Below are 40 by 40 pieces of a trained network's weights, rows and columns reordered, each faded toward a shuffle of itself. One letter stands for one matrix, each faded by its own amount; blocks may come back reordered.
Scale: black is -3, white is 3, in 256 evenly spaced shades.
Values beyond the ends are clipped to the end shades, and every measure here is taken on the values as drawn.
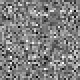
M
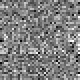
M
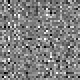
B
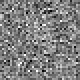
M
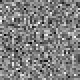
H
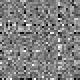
B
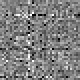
B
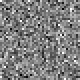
H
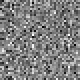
M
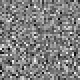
M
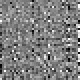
B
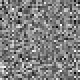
M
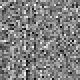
H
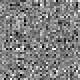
B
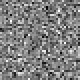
M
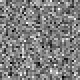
H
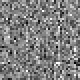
H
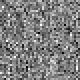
H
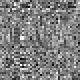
M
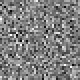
M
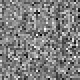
H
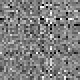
B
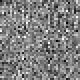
H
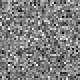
H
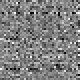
B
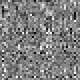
B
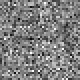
H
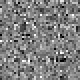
B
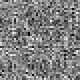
M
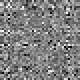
B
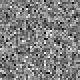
H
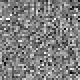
H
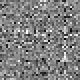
B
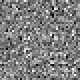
H
